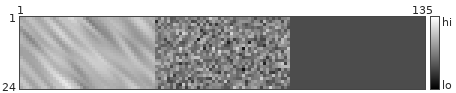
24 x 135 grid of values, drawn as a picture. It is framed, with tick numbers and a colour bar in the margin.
The table splits into one row of 3 panels. Panel 1,1: high, slanting down to the right. Panel 1,2: middling, fine-grained, strong in contrast. Panel 1,3: low, flat.
